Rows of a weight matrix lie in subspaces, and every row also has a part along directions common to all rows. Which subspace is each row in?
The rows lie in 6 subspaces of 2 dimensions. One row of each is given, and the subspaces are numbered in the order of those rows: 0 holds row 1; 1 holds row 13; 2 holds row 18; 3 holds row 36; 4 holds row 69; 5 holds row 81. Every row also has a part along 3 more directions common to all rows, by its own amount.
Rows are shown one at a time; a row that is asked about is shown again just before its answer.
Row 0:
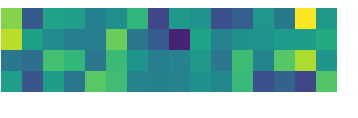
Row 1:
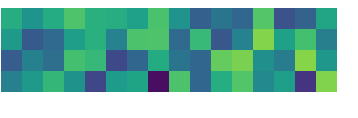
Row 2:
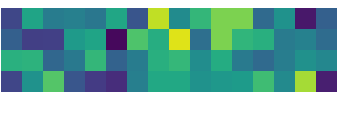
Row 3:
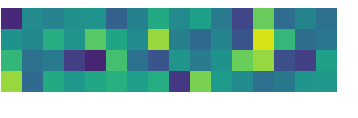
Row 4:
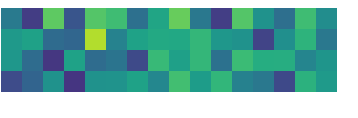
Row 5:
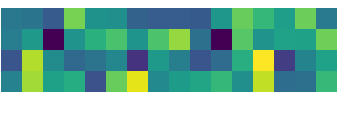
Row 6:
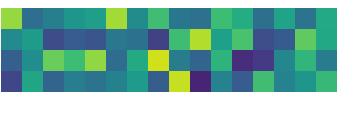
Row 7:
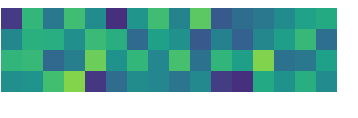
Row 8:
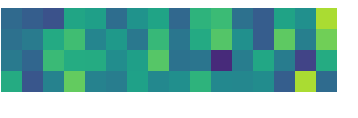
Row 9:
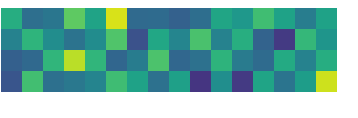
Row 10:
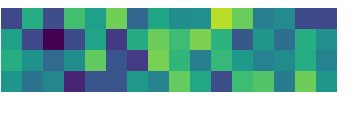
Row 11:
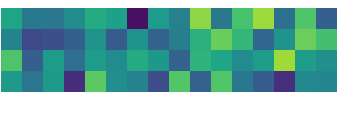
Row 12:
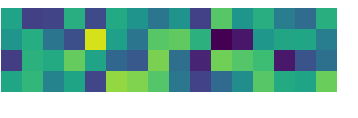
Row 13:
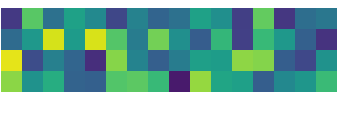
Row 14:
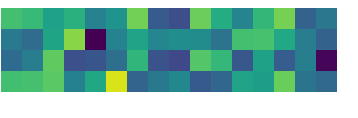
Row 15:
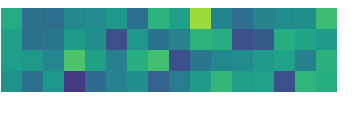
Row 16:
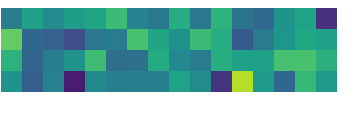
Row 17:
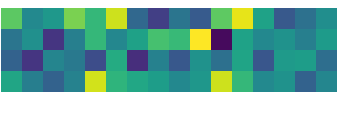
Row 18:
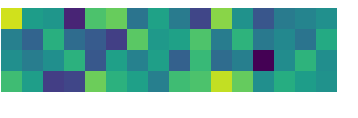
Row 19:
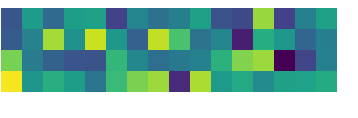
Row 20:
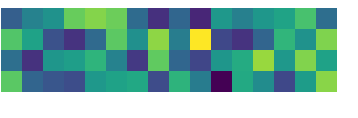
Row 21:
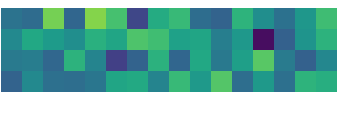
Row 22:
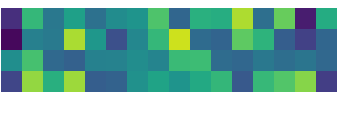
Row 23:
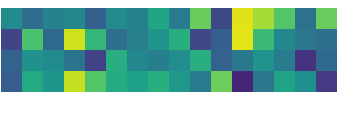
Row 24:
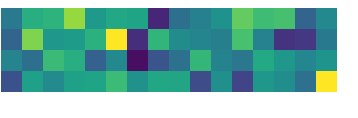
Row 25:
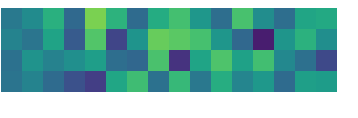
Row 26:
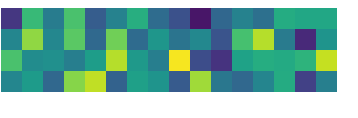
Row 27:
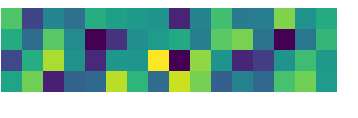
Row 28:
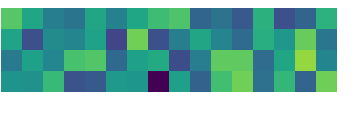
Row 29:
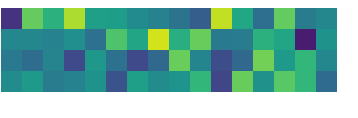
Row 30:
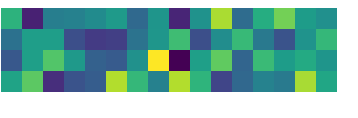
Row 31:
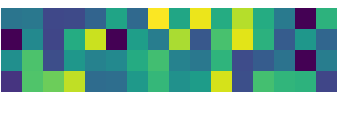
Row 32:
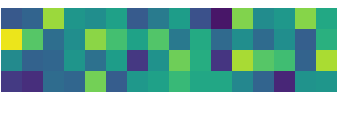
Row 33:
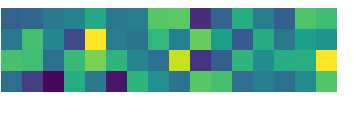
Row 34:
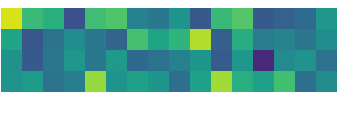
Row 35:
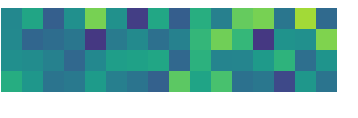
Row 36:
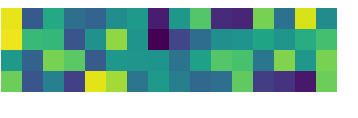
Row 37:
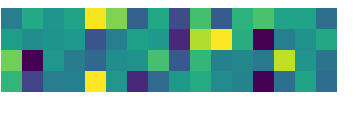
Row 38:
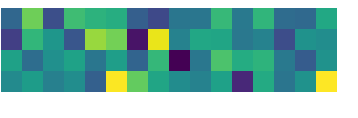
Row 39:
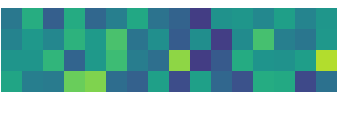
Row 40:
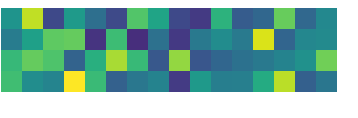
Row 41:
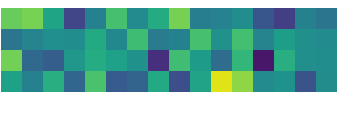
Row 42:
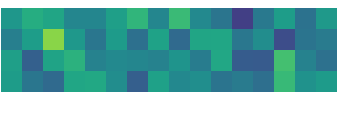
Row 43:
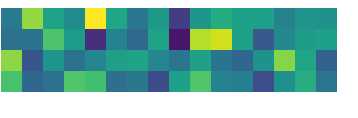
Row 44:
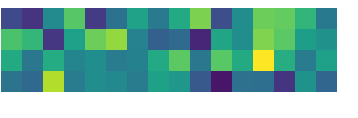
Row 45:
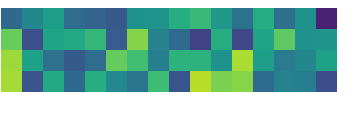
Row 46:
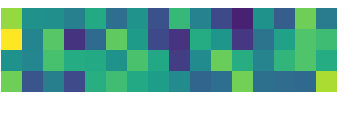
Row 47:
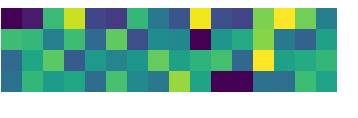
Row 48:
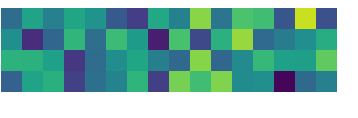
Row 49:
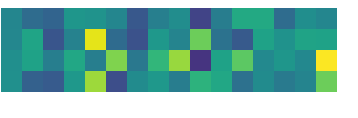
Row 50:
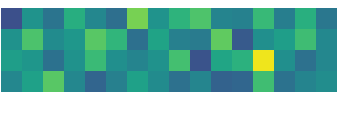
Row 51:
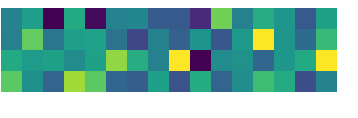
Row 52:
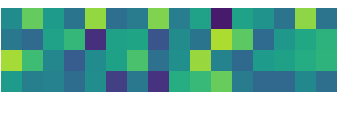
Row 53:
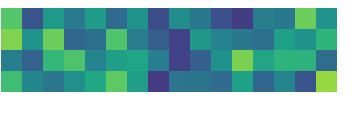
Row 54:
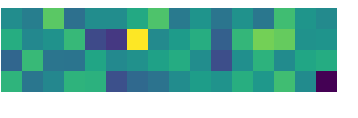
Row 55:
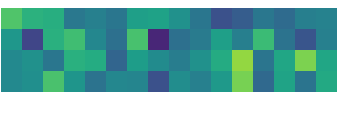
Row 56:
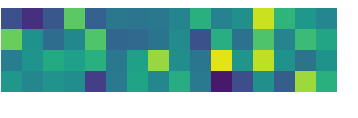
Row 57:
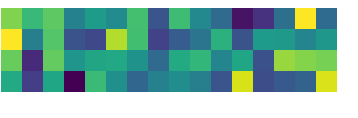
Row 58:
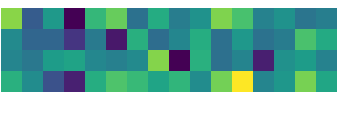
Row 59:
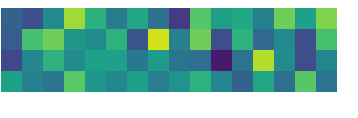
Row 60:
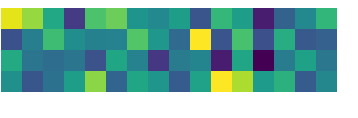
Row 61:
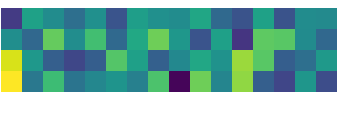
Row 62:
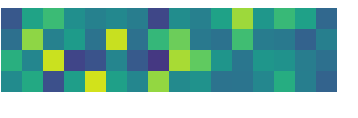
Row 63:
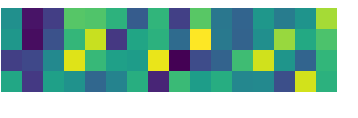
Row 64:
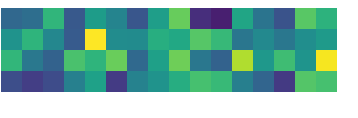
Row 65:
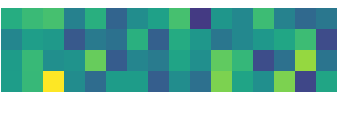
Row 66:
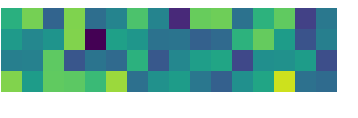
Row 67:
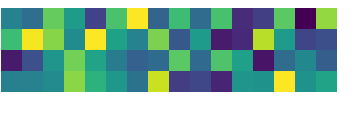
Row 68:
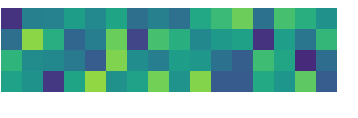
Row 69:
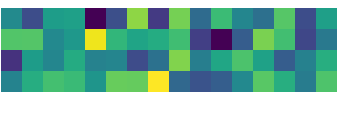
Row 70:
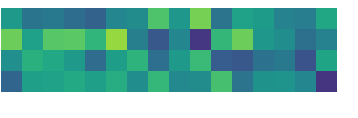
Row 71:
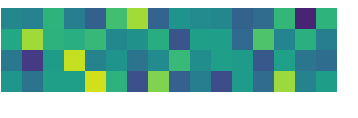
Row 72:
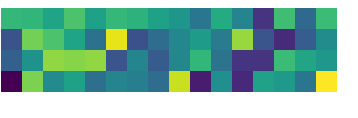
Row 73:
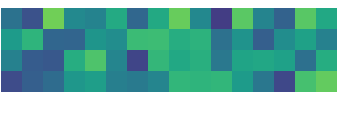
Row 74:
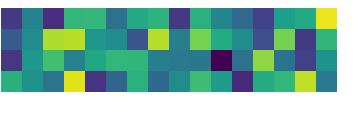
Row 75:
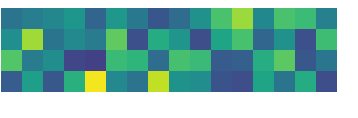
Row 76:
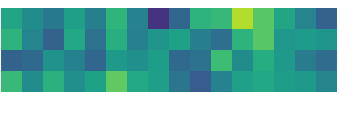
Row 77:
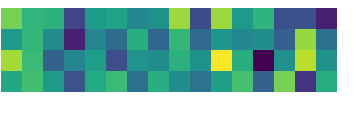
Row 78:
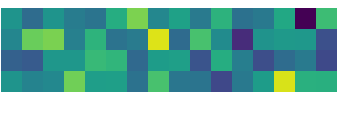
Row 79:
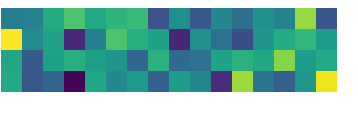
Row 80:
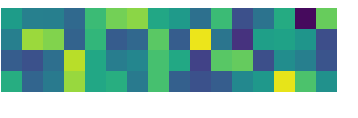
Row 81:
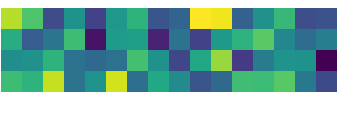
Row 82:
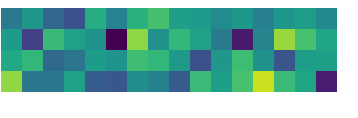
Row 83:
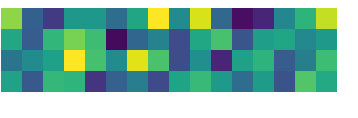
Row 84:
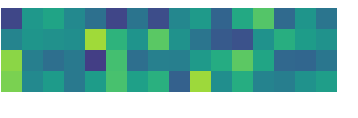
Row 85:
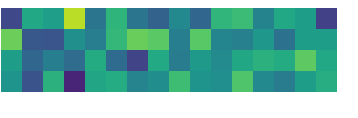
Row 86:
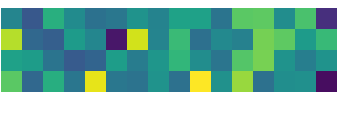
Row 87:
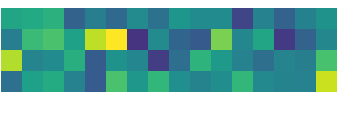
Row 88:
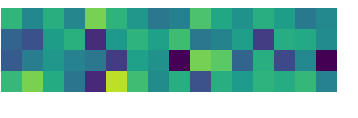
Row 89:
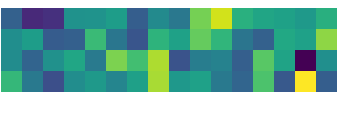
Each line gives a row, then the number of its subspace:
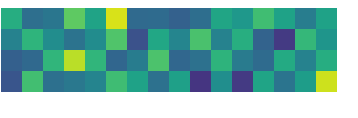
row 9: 1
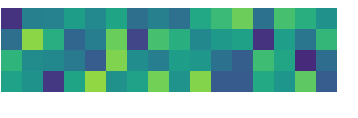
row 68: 0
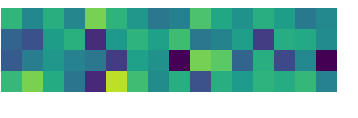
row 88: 5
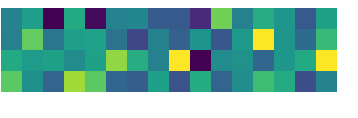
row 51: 5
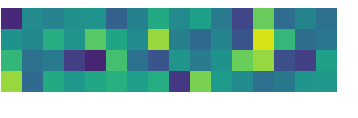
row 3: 1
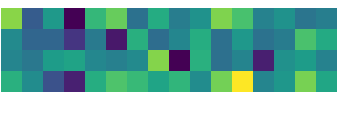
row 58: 2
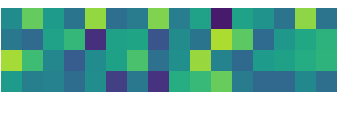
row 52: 4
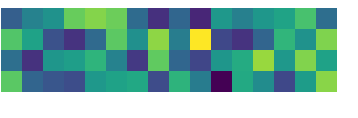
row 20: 3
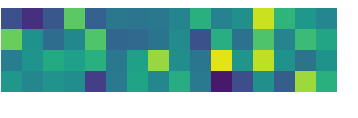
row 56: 2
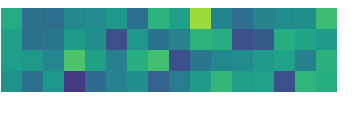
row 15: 0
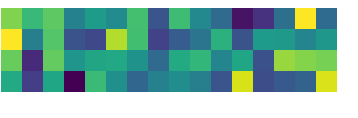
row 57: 3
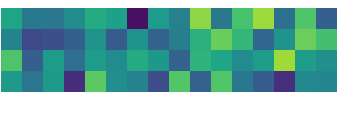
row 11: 4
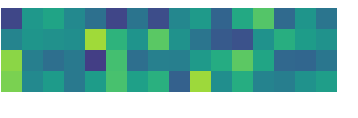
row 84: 1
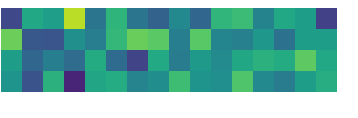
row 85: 3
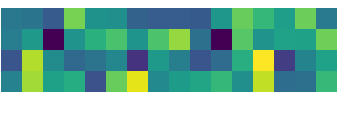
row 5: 4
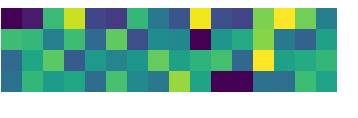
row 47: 2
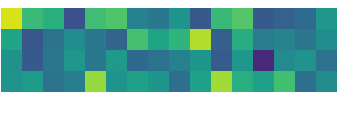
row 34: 2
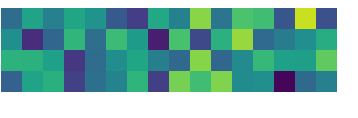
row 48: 4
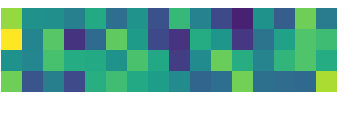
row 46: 3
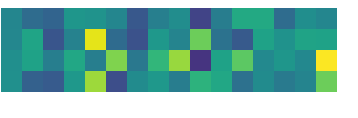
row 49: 5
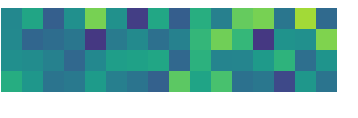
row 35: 4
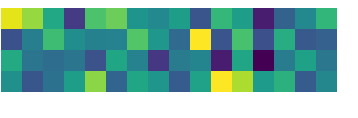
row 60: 2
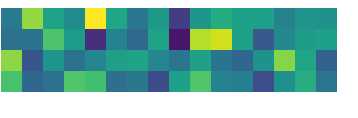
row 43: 4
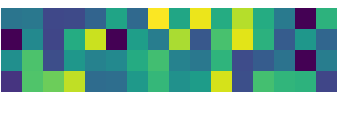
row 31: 3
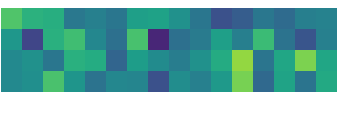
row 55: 0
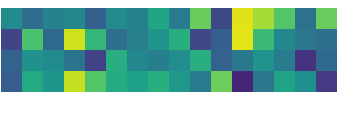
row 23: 3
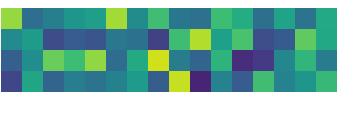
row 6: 1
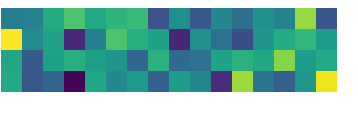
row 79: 3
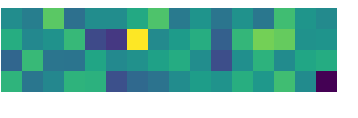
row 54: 1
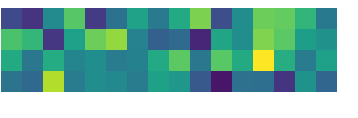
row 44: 2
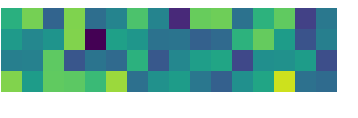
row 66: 5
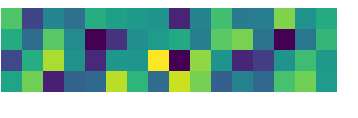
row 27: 2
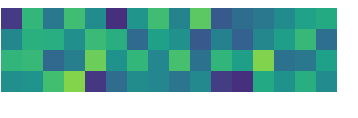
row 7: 2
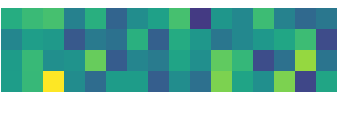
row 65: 0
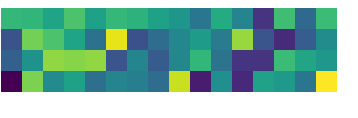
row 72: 1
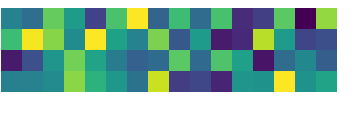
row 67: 4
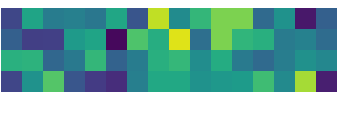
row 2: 3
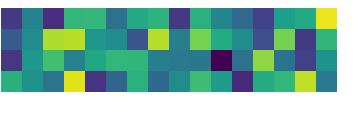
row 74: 0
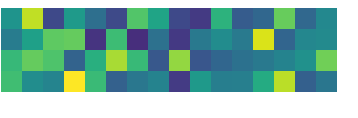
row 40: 5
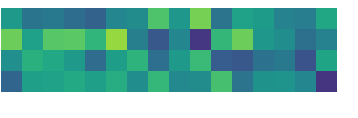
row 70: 3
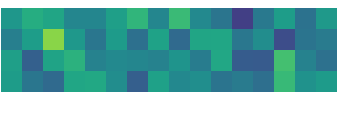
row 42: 4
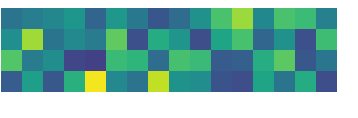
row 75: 0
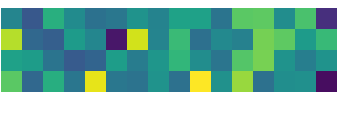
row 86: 1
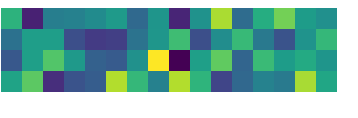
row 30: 2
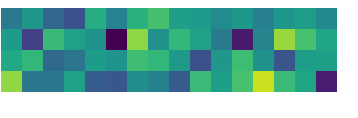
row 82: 1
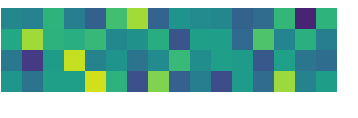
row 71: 4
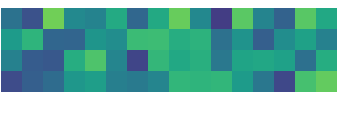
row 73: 5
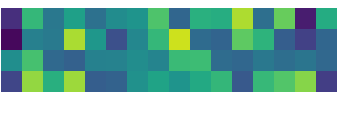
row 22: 3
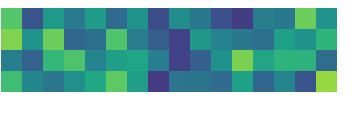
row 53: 3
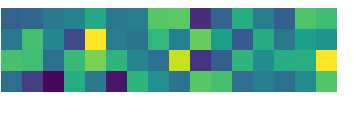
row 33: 5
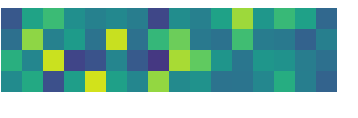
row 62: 0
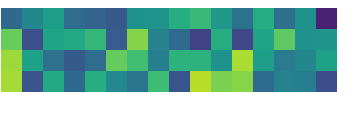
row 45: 1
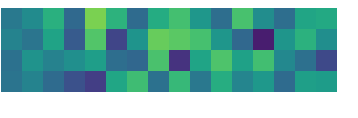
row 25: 5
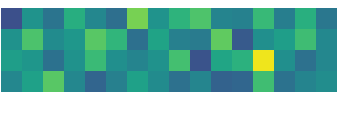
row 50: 2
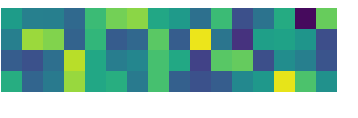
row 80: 4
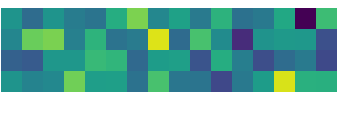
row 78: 4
